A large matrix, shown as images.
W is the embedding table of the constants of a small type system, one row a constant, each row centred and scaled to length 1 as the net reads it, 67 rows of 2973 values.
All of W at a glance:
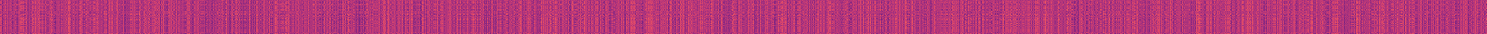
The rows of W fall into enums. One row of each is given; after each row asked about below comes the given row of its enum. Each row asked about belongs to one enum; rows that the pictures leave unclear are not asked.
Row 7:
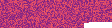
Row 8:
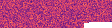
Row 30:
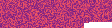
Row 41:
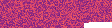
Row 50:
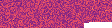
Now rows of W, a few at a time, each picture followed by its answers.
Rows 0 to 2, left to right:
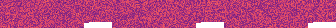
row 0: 50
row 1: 7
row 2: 30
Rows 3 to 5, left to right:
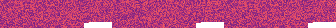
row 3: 41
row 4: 7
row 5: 41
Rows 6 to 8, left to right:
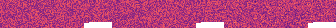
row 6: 30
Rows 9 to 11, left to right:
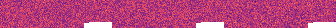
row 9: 50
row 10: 41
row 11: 8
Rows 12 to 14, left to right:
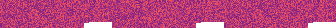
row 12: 30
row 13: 7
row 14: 30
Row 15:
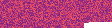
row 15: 41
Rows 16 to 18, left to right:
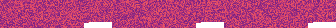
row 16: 41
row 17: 7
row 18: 30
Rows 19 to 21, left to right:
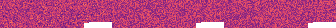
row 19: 8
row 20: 30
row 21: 7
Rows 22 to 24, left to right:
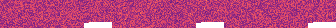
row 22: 41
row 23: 50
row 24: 30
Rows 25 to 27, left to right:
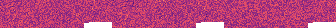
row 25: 50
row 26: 50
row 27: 41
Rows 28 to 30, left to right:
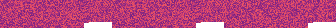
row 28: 41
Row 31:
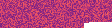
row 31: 30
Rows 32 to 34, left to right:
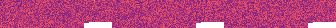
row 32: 50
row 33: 7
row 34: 41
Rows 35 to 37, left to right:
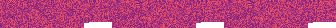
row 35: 30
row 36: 7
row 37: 7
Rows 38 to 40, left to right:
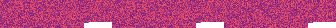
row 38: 41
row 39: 41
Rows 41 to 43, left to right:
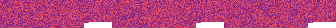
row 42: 7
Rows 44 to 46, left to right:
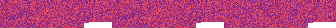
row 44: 7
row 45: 7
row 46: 30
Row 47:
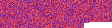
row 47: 30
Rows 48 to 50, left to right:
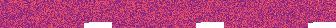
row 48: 7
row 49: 41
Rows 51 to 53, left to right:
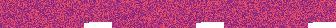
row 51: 30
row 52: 7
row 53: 41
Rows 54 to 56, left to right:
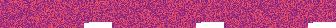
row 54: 7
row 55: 30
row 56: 30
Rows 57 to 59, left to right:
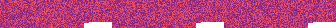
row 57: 7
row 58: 41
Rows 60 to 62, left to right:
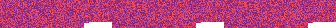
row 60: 30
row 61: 41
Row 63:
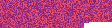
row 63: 30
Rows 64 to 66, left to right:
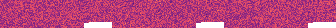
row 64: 41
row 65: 50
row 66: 7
